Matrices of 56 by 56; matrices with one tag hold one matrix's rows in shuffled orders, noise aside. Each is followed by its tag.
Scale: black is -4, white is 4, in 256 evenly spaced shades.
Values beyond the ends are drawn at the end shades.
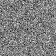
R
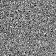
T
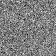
R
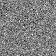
R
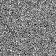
T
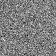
R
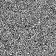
T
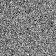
T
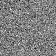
T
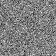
R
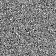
T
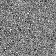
T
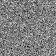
R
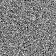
R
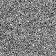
T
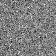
T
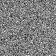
R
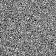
T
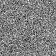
R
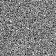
T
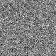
R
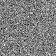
R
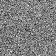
T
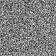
R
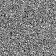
R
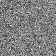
T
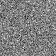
R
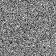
R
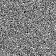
R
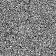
T
